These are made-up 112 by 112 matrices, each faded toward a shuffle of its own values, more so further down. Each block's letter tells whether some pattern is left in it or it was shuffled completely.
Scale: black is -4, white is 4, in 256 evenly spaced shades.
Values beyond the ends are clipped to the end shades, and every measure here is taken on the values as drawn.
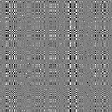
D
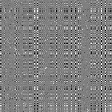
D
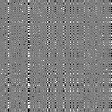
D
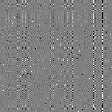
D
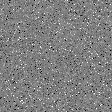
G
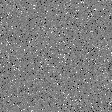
G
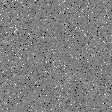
G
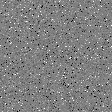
G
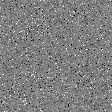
G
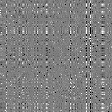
D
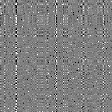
D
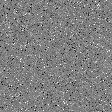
G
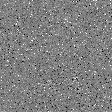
G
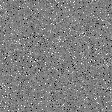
G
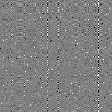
D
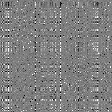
D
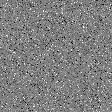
G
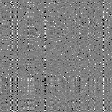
D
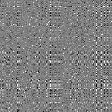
D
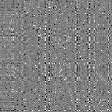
D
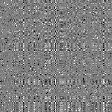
D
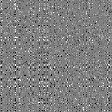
D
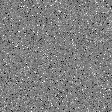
G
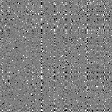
D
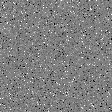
G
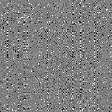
D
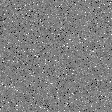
G
